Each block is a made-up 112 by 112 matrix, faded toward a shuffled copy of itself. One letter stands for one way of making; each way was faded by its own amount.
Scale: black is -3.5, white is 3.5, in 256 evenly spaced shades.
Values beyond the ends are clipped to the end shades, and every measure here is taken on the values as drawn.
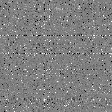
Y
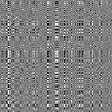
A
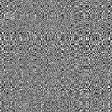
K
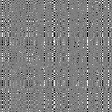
A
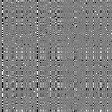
A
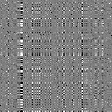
A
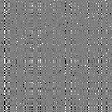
A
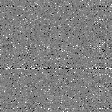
Y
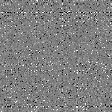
Y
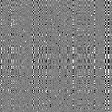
A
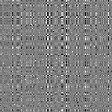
A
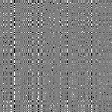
A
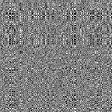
K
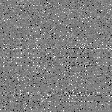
Y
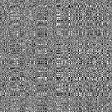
K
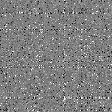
Y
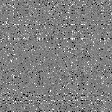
Y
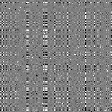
A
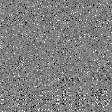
Y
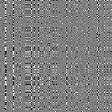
A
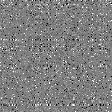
Y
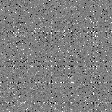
Y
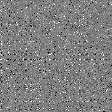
Y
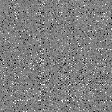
Y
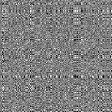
K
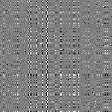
A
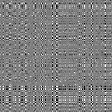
A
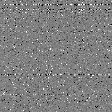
Y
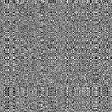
K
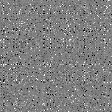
Y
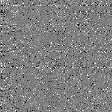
Y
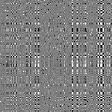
A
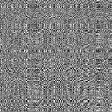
K
